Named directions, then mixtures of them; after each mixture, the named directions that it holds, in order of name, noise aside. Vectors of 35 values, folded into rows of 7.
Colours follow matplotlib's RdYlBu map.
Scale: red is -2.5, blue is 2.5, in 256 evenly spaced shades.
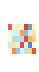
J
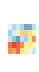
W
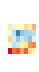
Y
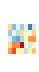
J, W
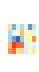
J, W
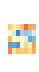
W, Y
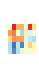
J, W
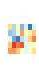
J, W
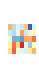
J, W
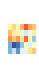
W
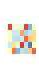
J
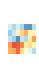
W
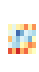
Y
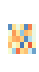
J
